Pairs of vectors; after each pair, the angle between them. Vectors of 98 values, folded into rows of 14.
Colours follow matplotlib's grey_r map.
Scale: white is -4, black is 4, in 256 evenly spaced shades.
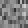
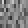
orthogonal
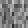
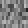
partly opposed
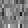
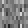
nearly opposite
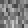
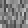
partly opposed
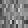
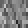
partly opposed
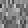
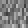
partly opposed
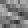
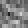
nearly opposite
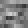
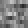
nearly parallel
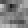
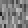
orthogonal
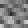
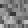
nearly parallel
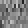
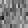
partly aligned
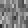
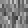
partly aligned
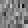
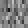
partly opposed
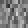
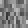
orthogonal
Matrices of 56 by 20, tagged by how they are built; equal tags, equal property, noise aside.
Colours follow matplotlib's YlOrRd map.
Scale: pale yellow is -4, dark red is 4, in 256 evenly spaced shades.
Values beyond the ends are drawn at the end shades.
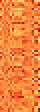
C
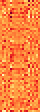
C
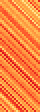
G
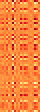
C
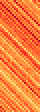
G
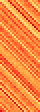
G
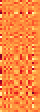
C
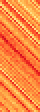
G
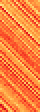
G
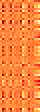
C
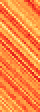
G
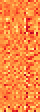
C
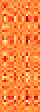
C
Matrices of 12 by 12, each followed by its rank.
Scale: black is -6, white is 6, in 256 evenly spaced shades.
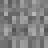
two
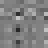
two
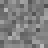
full rank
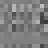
two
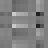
one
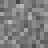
full rank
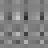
one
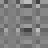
one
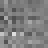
two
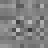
two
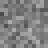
full rank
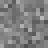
full rank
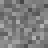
full rank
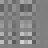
one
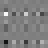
one
